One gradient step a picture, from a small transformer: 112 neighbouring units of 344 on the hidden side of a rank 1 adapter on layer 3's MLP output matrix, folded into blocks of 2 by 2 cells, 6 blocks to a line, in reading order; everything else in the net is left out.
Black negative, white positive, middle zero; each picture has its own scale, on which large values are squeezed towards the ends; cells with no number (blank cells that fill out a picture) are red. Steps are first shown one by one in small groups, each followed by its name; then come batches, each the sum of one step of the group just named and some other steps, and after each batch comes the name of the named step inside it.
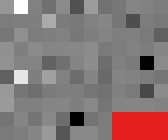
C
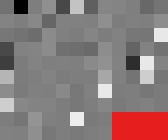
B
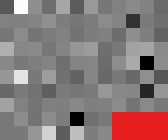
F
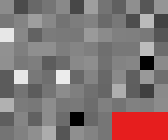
C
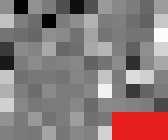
B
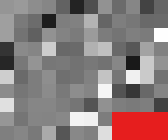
B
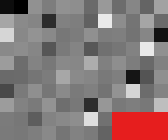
F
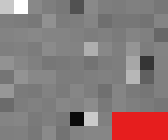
C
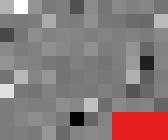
C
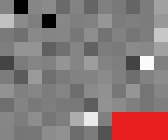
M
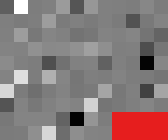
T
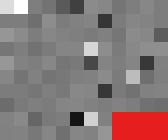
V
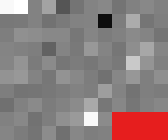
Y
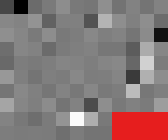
V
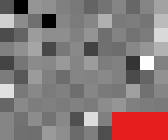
M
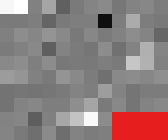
Y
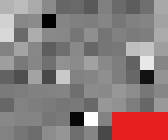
M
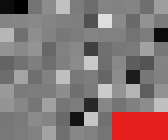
T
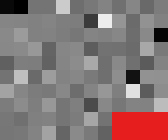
T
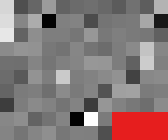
M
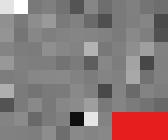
V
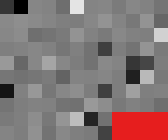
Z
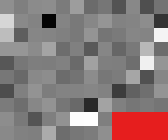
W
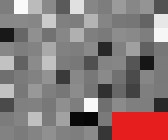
Z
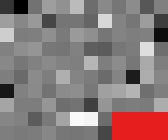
Z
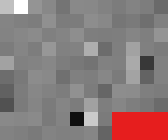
Z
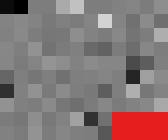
Z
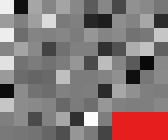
Z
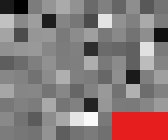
W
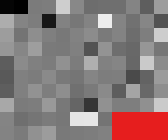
W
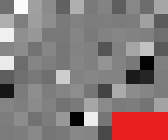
Z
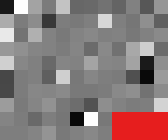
W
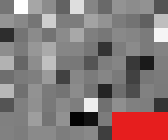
Z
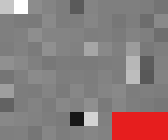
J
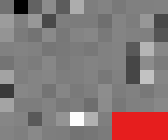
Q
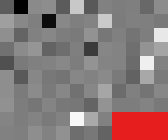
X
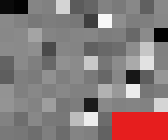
J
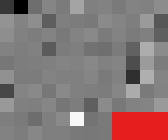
Q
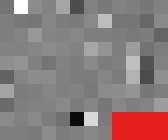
J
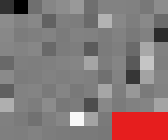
Q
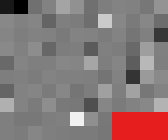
Q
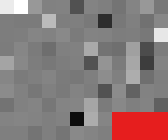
J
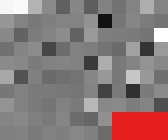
X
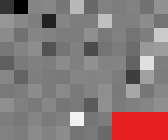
X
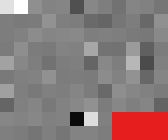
J
